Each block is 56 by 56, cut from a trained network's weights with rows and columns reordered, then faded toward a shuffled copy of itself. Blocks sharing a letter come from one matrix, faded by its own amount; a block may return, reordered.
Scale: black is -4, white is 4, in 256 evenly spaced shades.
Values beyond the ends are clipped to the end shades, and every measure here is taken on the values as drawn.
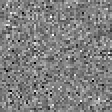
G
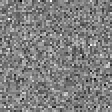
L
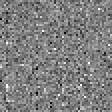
G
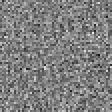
L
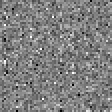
G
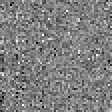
G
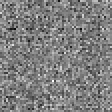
L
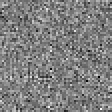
G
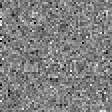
G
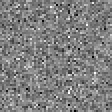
G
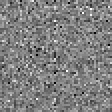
G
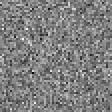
L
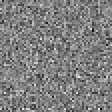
L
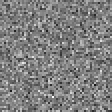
L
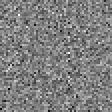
G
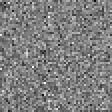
G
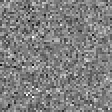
G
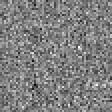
L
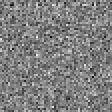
L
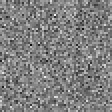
L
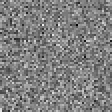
L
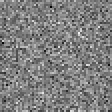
L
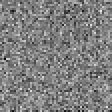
L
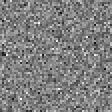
G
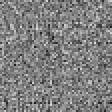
L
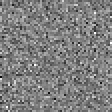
G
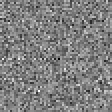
L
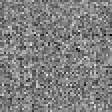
L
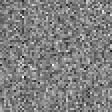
G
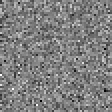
G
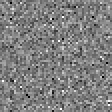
G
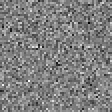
G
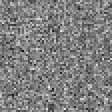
L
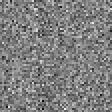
L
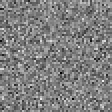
L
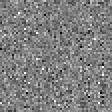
G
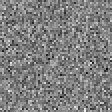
L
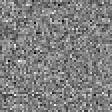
G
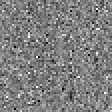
G
